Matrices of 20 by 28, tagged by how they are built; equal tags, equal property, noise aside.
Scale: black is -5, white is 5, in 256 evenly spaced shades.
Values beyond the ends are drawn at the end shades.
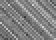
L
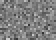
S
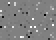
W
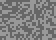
S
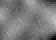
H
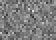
S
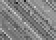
L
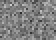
S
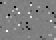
W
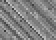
L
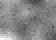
H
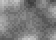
H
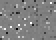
W
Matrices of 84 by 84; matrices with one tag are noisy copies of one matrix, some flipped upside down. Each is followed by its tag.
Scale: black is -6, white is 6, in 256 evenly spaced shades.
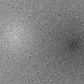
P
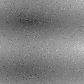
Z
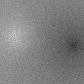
P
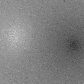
P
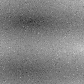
Z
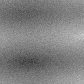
Z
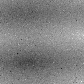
Z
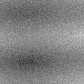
Z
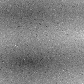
Z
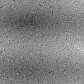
Z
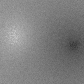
P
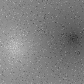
P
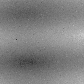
Z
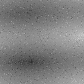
Z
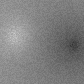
P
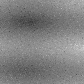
Z
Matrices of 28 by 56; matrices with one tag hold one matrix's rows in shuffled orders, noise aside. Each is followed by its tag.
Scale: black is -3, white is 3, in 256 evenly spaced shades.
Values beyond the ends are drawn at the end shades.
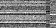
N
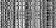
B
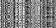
B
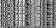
B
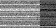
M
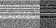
M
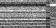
N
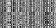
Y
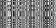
Y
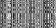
Y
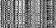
B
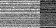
M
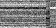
N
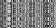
Y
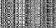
B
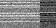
M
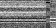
N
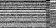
N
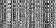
Y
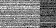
M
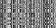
Y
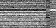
N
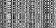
Y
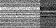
M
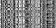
B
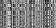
Y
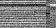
N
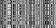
Y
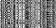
B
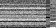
N
